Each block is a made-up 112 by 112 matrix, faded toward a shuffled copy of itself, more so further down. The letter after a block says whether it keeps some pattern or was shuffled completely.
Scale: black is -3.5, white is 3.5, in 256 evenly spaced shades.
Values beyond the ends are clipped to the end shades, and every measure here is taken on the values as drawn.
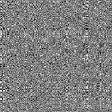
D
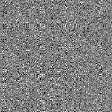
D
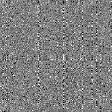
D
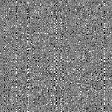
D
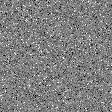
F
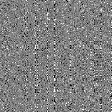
D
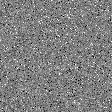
F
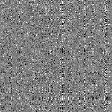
D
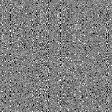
D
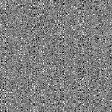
D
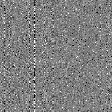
D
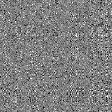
D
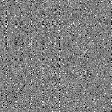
D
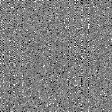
D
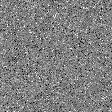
F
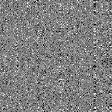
D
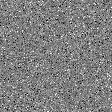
F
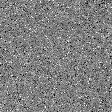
F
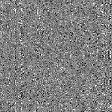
D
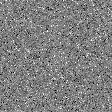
F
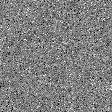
F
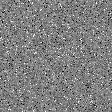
F
